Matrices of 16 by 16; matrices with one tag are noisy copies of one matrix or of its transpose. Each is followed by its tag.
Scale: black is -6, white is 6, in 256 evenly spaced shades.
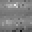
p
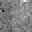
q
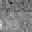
q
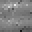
p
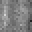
p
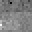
q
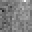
q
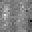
p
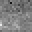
q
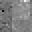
q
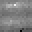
p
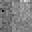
q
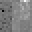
q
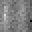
p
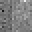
q
